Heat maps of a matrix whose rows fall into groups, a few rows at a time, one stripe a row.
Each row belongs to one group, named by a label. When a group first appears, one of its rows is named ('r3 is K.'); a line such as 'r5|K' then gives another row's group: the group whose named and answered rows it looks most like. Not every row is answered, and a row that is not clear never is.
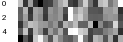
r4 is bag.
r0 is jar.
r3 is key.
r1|bag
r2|bag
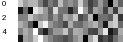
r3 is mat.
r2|key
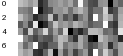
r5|jar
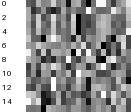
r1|jar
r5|mat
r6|key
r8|jar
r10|bag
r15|mat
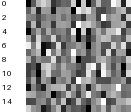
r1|bag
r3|bag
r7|mat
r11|bag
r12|mat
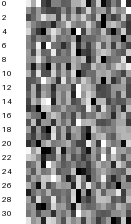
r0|key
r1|jar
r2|key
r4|mat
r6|mat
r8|key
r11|key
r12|bag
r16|mat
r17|bag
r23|mat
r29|mat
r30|bag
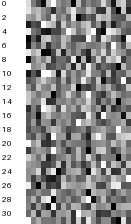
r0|mat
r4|jar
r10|key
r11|key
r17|bag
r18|mat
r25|jar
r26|jar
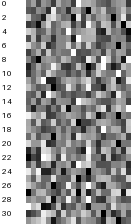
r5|bag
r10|mat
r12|jar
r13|mat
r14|bag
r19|bag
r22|key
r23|bag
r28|jar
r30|key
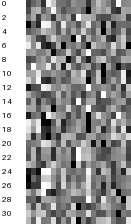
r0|mat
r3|key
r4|key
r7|jar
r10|key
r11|key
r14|bag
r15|jar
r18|key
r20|key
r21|bag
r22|bag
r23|mat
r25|key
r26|key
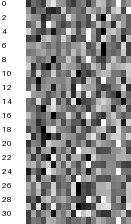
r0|mat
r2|jar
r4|jar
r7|key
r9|jar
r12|bag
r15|mat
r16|jar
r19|jar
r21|bag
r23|jar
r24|mat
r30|bag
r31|mat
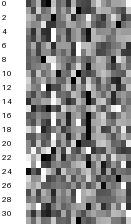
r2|jar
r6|bag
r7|bag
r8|mat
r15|jar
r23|key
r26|key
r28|bag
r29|key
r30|jar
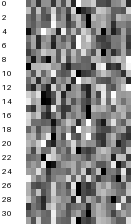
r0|bag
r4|key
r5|bag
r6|bag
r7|key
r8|jar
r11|bag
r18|bag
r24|key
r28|mat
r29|mat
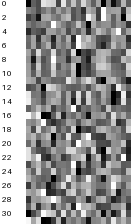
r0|key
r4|mat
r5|bag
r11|jar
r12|mat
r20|bag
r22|key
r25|jar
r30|key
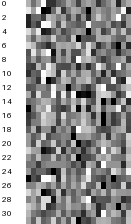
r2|mat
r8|bag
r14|key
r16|key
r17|key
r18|bag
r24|jar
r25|key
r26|key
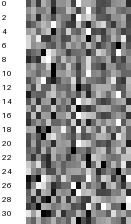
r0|bag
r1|jar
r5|key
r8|key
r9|jar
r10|jar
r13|mat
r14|bag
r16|bag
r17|mat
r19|mat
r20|bag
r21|mat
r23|key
